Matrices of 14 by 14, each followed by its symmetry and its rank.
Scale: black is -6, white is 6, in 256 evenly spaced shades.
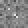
symmetric, rank three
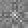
symmetric, rank three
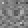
neither, rank three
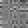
neither, rank three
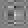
neither, rank one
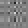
neither, rank one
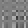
neither, rank one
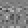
neither, rank three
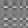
neither, rank one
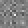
symmetric, rank three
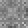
symmetric, rank three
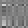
neither, rank one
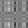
neither, rank one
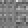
neither, rank three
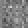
neither, rank three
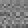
neither, rank three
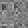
neither, rank three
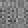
neither, rank three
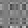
neither, rank one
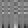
neither, rank one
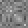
symmetric, rank three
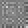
symmetric, rank three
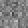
neither, rank three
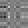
neither, rank one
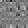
neither, rank three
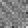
symmetric, rank three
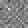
symmetric, rank three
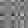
neither, rank one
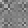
symmetric, rank three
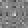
symmetric, rank three
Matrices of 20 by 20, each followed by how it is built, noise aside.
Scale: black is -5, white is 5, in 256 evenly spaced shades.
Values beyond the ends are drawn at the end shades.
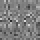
low rank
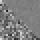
lower triangular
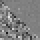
lower triangular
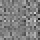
low rank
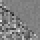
lower triangular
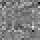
low rank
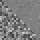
lower triangular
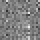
low rank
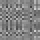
low rank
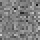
low rank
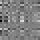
low rank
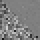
lower triangular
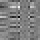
low rank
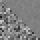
lower triangular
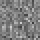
low rank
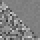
lower triangular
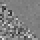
lower triangular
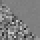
lower triangular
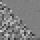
lower triangular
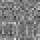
low rank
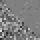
lower triangular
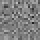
low rank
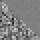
lower triangular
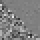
lower triangular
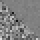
lower triangular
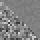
lower triangular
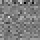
low rank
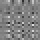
low rank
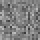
low rank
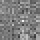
low rank
